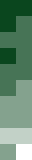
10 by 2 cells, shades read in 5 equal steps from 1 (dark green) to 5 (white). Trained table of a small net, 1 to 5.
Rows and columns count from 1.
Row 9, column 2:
4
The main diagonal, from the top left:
1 2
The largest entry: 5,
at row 10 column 2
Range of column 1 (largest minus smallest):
3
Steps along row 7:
same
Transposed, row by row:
1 1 2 1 2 2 3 3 4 3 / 1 2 2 2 2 3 3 3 4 5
